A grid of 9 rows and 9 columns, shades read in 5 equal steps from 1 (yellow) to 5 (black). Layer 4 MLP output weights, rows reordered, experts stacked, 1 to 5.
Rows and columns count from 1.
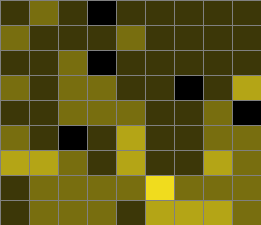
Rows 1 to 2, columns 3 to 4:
4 5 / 4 4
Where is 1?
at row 8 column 6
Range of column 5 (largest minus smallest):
2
